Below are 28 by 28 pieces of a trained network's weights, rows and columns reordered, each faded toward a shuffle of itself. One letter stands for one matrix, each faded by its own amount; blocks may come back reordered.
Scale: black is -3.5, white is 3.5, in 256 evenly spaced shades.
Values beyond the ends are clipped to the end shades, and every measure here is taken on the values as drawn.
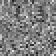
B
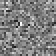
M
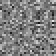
B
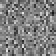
B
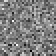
M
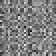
B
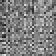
B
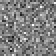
M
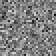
M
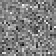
B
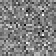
B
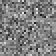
B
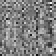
B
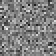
B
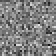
M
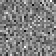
B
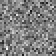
M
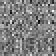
B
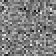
B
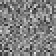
B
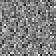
M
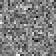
M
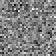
M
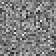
B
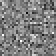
B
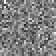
B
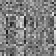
B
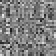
B
